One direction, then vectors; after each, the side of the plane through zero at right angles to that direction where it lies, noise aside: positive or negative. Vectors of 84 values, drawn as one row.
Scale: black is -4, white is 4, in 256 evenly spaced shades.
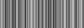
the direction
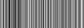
positive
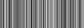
negative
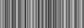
positive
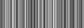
negative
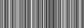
positive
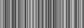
positive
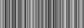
positive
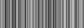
positive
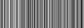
negative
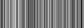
negative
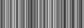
negative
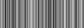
positive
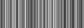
negative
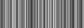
negative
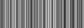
negative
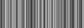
negative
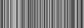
negative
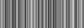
positive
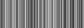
negative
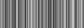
positive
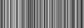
negative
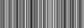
negative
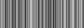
positive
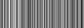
negative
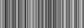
positive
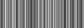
negative
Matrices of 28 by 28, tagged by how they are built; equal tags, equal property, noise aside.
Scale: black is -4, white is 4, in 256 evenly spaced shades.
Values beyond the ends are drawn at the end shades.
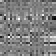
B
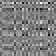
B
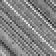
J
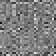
B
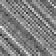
J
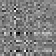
B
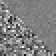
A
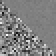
A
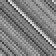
J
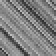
J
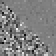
A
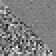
A
